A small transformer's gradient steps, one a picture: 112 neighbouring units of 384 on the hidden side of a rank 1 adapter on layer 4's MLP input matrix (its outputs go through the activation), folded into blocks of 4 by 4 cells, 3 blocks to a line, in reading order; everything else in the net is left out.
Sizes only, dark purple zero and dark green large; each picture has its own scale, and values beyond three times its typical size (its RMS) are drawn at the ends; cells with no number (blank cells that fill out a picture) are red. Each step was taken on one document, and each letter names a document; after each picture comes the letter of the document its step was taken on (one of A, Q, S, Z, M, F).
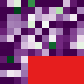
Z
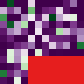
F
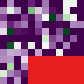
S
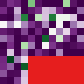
F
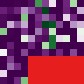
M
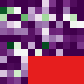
S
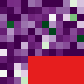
F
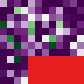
Z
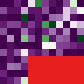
M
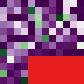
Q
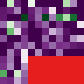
F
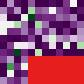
Q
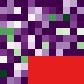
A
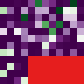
M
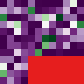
Q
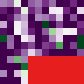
Z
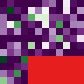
S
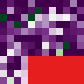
A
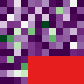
Z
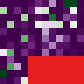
M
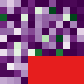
Q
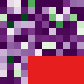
Q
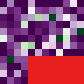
F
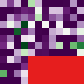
Z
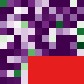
Z
